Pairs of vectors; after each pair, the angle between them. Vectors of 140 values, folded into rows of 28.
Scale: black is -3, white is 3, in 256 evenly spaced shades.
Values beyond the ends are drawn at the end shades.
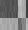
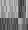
nearly opposite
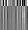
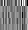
nearly opposite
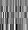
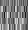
partly opposed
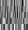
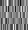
orthogonal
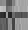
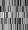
partly opposed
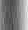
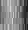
nearly opposite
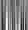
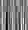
nearly opposite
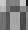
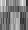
nearly parallel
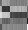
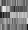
nearly opposite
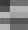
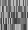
orthogonal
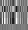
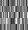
partly aligned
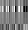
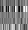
nearly opposite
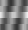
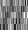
partly aligned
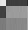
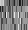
partly aligned
